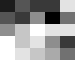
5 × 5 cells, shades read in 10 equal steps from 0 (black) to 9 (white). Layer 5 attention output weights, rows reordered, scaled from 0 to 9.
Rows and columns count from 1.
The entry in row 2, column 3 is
5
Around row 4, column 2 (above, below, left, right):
7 8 9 8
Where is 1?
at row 1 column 1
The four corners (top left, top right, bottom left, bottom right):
1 8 9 4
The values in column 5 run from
2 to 8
